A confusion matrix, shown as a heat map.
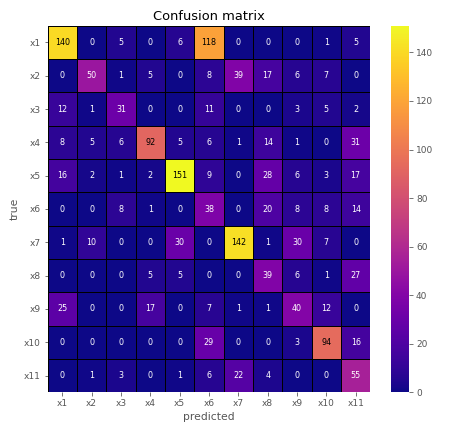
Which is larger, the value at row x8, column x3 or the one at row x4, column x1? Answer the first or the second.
the second
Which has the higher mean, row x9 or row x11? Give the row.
x9
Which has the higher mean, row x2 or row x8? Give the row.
x2
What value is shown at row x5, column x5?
151
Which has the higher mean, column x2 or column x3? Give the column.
x2
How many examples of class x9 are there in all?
103
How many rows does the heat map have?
11
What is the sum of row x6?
97
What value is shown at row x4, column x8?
14
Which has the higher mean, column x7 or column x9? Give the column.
x7
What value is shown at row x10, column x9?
3
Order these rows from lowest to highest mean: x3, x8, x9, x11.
x3, x8, x11, x9
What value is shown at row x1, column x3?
5
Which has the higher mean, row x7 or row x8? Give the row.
x7
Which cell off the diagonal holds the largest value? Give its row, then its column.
x1, x6
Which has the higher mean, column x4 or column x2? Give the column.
x4
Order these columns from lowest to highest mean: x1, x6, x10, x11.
x10, x11, x1, x6
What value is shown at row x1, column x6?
118
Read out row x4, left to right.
8 5 6 92 5 6 1 14 1 0 31
